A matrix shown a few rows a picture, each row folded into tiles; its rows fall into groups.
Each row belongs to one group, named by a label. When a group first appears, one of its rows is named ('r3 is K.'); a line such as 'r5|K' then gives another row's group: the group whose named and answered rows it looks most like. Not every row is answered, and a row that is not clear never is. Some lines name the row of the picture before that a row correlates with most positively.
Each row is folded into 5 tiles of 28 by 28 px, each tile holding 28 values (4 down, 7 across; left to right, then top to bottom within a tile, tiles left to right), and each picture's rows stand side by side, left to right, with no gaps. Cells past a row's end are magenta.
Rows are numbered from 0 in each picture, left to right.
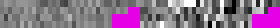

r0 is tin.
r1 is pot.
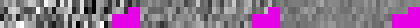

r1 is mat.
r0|pot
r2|mat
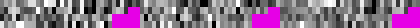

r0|pot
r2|pot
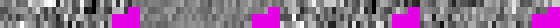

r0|pot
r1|mat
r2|pot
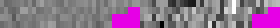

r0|mat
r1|mat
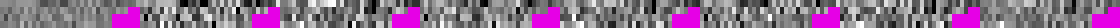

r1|tin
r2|pot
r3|tin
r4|pot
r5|tin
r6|pot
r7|pot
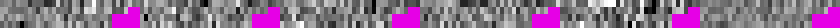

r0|mat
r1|tin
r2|pot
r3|tin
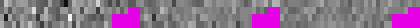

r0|tin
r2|mat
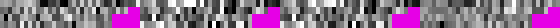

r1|pot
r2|pot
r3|mat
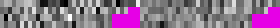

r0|tin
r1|mat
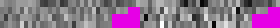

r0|tin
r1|tin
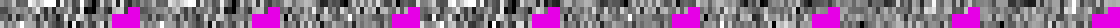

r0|pot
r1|pot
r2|tin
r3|pot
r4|tin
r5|tin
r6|mat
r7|mat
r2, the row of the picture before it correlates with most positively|0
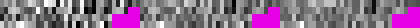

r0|pot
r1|pot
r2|pot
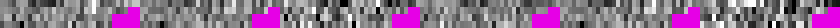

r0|mat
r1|mat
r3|tin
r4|mat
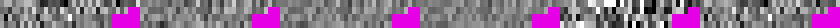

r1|mat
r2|mat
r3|mat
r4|pot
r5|tin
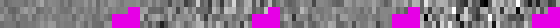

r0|mat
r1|mat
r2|mat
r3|tin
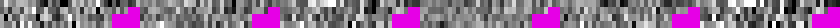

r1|pot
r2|pot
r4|tin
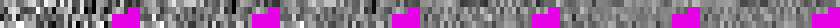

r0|pot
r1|pot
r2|pot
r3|tin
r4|mat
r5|tin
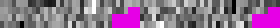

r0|mat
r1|pot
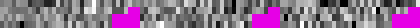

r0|mat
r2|tin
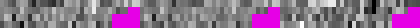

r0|mat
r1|mat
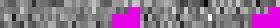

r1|tin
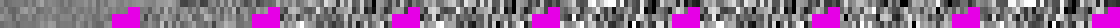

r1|tin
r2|pot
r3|pot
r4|pot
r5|pot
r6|tin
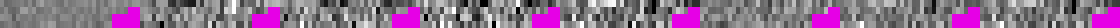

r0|mat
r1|mat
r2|tin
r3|tin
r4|pot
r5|mat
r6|pot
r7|pot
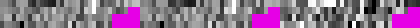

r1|mat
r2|pot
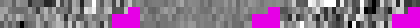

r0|mat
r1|mat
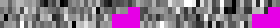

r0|tin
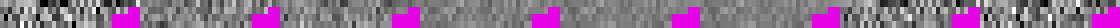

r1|mat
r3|mat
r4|mat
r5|mat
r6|tin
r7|tin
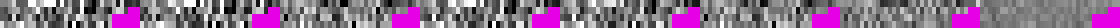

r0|pot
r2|tin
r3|pot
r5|tin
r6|tin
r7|mat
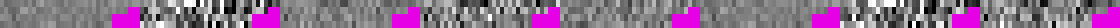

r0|mat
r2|tin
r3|tin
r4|mat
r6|pot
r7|tin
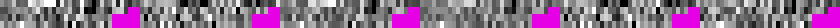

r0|pot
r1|tin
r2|pot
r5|pot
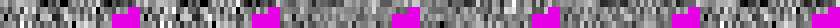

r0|tin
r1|tin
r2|mat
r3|mat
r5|tin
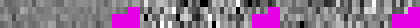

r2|mat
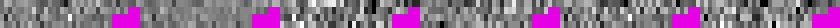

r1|mat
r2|pot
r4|tin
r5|tin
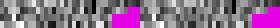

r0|pot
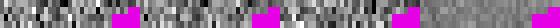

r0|tin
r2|pot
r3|mat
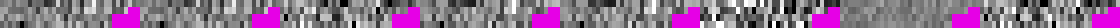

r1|mat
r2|tin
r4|mat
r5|pot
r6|mat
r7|tin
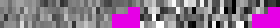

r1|pot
